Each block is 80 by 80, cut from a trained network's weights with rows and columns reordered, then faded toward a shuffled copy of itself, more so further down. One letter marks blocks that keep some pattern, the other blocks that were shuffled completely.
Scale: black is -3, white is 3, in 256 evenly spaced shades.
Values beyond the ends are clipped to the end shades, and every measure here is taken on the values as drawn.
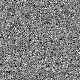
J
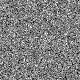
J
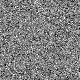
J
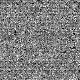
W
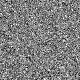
J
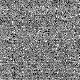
W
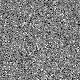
J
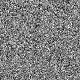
W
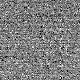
W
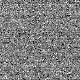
W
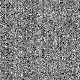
W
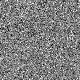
J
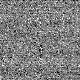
W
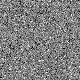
J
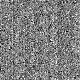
W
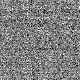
W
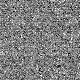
W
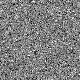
J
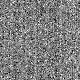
W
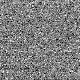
W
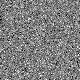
J
